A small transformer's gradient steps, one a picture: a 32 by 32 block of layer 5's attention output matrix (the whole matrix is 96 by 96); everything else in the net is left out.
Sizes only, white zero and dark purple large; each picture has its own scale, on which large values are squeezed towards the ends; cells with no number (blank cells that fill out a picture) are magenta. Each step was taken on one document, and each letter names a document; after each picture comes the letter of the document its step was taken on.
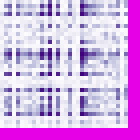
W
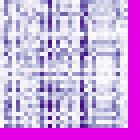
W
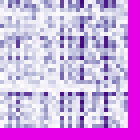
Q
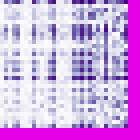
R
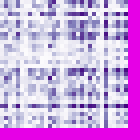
R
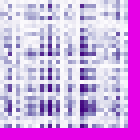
W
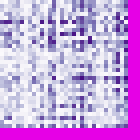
R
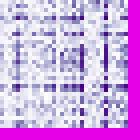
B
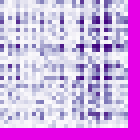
B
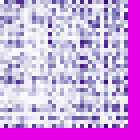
R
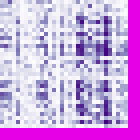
B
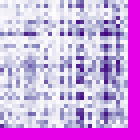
Q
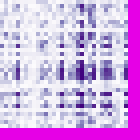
Q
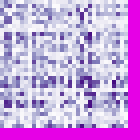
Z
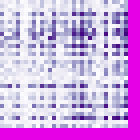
R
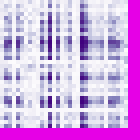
W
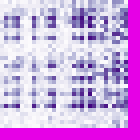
R
